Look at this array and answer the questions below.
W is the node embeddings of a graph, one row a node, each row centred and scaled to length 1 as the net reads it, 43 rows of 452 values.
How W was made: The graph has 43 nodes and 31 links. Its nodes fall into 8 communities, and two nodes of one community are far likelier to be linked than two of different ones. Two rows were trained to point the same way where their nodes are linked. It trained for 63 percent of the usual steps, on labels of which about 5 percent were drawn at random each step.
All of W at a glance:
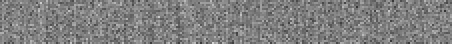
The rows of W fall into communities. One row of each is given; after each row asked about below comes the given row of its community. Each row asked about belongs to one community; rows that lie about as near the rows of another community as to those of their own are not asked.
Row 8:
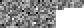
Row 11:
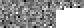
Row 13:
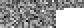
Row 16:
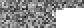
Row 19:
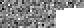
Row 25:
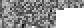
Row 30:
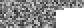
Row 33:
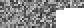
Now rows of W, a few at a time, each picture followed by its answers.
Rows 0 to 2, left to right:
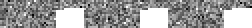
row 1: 16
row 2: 8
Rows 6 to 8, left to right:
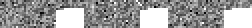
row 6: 33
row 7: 30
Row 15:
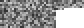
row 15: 30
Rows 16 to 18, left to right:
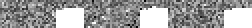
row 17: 11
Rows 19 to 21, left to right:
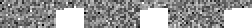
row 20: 33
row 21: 13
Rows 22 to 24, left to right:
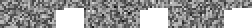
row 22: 8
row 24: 25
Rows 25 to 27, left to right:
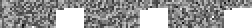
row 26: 19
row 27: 30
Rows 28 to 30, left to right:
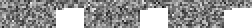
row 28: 16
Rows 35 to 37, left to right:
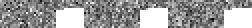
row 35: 16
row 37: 25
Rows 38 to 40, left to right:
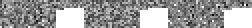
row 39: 11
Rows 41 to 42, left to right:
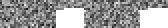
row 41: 33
